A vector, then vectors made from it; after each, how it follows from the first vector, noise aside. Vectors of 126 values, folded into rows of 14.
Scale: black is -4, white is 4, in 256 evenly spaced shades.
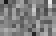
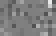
partly zeroed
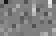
partly zeroed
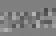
partly zeroed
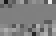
partly zeroed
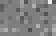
partly zeroed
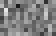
wrapped around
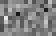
wrapped around
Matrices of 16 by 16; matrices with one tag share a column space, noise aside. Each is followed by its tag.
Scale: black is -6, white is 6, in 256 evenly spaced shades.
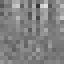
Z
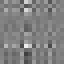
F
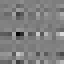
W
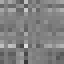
F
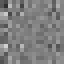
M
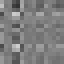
M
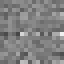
W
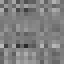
F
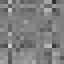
F
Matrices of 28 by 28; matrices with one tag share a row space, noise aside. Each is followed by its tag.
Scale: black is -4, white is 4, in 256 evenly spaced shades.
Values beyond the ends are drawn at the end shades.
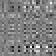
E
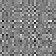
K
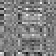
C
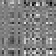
E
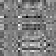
C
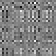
K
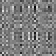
K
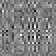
K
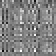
K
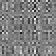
K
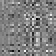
E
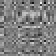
C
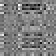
C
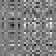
E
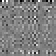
K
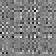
K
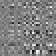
E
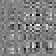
E
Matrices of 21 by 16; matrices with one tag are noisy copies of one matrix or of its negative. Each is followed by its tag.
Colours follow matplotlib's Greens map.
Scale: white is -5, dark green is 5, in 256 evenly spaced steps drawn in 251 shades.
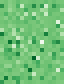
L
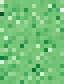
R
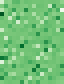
R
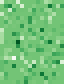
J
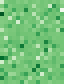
R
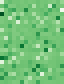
R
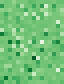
L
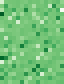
R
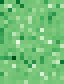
J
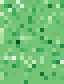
J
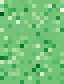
R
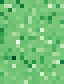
J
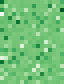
R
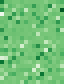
R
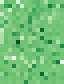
J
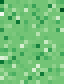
R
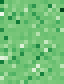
R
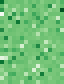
R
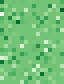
R
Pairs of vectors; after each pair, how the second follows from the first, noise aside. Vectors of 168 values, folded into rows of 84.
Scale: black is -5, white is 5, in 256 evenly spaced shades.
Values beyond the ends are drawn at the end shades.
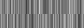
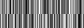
scaled up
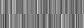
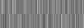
shrunk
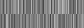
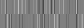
partly zeroed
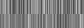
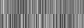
reversed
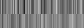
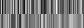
scaled up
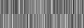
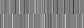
partly zeroed
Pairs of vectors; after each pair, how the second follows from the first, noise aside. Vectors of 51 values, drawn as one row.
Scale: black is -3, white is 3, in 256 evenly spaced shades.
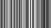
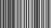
shuffled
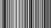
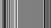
partly zeroed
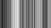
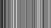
partly zeroed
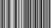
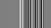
partly zeroed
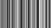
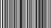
shuffled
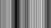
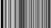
shuffled
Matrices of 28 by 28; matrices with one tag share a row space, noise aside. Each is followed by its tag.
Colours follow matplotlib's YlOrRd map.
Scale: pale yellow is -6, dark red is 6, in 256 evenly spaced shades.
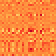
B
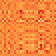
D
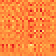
B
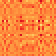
D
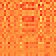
D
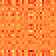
B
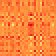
B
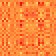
D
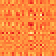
B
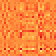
D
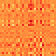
B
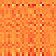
B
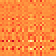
B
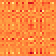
B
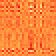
B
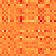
D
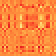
D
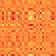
B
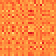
B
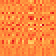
B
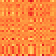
B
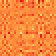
D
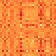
D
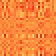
D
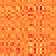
B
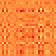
D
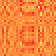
D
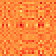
D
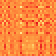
D
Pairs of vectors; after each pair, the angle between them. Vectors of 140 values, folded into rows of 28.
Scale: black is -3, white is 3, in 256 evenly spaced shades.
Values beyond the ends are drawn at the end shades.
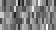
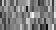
partly opposed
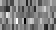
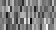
partly opposed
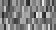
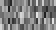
partly aligned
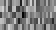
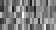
nearly opposite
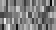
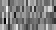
partly opposed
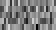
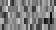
partly aligned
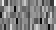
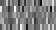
partly opposed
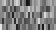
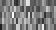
nearly opposite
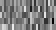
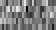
orthogonal
